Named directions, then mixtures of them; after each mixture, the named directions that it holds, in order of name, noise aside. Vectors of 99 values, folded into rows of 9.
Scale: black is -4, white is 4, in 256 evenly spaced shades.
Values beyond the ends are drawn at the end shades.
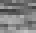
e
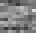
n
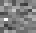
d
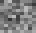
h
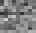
d, e, h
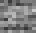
n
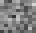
h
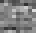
d, h, n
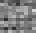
h, n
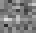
d, e, h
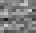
d, e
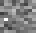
d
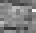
d, n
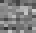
h, n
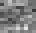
h, n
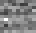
d, e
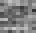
n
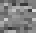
d, n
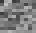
d, h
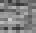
e, n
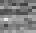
d, e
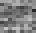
n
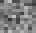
h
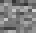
d, h, n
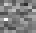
d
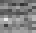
d, e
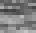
e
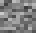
d, h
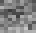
e, h, n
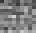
e, h, n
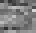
d, e, n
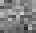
e, h, n
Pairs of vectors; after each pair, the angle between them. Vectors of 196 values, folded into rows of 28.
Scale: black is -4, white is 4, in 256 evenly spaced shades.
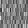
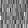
nearly parallel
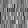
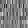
orthogonal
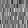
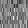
nearly parallel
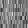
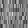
nearly parallel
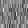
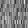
orthogonal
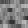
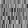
orthogonal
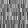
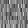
nearly opposite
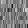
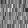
nearly opposite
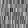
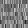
orthogonal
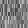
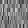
nearly opposite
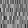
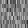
partly aligned
